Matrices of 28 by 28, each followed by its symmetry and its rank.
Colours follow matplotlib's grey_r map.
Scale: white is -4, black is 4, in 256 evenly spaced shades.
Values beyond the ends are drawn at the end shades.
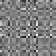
antisymmetric, rank two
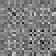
symmetric, rank three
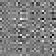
neither, rank three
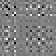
symmetric, rank three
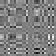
antisymmetric, rank two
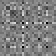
symmetric, rank three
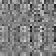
neither, rank three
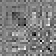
symmetric, rank three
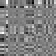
antisymmetric, rank two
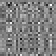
neither, rank three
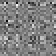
neither, rank three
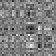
neither, rank three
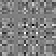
antisymmetric, rank two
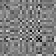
symmetric, rank three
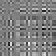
antisymmetric, rank two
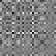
symmetric, rank three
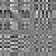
antisymmetric, rank two
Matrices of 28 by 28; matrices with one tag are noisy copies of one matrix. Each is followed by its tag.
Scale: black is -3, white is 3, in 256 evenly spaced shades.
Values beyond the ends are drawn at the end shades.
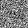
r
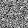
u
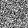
r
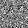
u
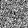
r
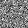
u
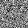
u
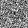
r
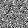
u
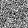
r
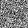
r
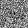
r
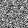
u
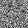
u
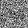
r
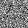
u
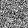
r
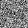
r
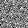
u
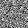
u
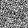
r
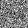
r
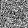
r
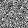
u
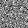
u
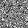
u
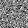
u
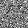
u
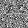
u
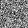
r
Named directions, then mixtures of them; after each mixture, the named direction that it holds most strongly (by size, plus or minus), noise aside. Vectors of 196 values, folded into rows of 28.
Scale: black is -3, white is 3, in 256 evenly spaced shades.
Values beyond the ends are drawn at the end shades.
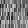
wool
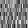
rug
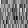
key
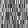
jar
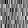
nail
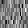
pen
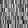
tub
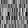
key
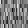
key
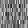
jar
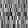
rug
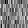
nail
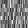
rug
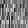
wool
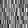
tub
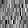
pen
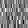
jar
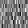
jar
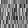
key
